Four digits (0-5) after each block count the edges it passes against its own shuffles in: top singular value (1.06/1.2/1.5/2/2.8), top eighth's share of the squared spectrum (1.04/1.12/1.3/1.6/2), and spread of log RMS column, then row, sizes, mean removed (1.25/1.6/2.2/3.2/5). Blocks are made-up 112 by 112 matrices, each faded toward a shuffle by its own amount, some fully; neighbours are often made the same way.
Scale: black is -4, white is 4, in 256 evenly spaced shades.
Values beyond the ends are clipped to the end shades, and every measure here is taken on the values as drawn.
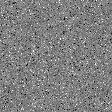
1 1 0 0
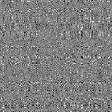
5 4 2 3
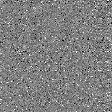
4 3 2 2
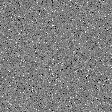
0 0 0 0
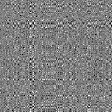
5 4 3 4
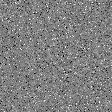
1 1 0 0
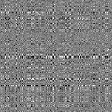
5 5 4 4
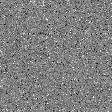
3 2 0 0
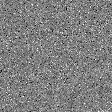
2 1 0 0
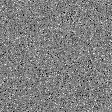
0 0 0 0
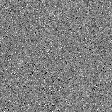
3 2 0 0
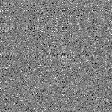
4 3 1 1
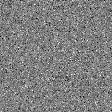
3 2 0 0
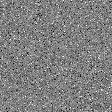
0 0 0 0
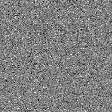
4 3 1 1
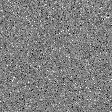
1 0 0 0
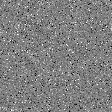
2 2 0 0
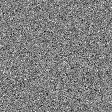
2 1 0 0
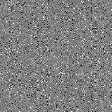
4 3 2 1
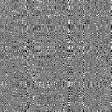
5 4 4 3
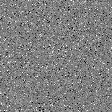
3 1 0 0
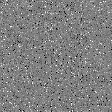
3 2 1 0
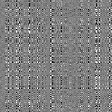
5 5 4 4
